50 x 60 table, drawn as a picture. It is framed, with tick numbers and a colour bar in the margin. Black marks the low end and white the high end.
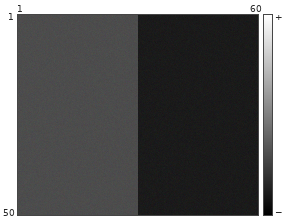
It is made of 1 by 2 panels. Panel 1,1: low, flat. Panel 1,2: very low, flat.
